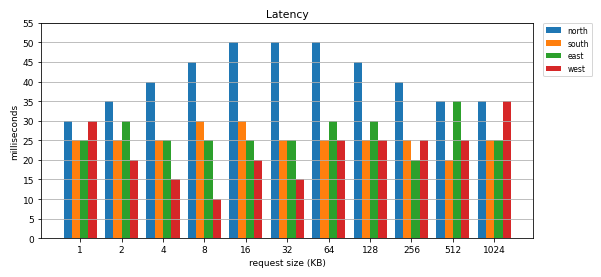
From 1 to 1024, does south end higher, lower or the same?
the same
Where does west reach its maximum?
1024
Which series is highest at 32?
north
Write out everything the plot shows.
Title: Latency
x-axis: request size (KB), ticks 1 2 4 8 16 32 64 128 256 512 1024
y-axis: milliseconds, ticks 0 5 10 15 20 25 30 35 40 45 50 55
Legend: north, south, east, west
Values:
north: 30 35 40 45 50 50 50 45 40 35 35
south: 25 25 25 30 30 25 25 25 25 20 25
east: 25 30 25 25 25 25 30 30 20 35 25
west: 30 20 15 10 20 15 25 25 25 25 35
